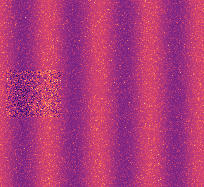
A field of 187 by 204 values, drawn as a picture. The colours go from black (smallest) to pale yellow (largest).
There is no overall slope. No single row or column stands out from its neighbours. Values change most from cell to cell in the middle left. Stripes running up and down repeat 4 times from left to right. An odd patch, rougher than its surroundings, sits in the middle left.
